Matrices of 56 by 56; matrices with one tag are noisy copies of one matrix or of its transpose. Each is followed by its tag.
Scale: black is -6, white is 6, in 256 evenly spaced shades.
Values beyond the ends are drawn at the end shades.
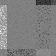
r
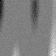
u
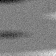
u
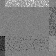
r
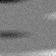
u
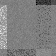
r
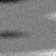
u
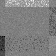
r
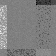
r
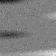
u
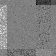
r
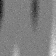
u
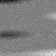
u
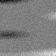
u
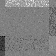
r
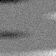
u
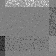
r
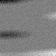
u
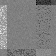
r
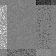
r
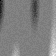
u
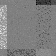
r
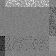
r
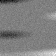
u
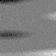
u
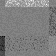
r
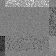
r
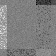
r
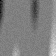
u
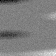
u
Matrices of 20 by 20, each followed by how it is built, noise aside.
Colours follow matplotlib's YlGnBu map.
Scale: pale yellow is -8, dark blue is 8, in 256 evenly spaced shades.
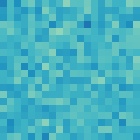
noise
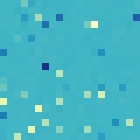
sparse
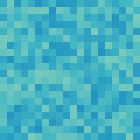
noise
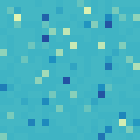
sparse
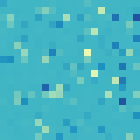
sparse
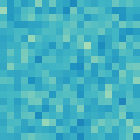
noise
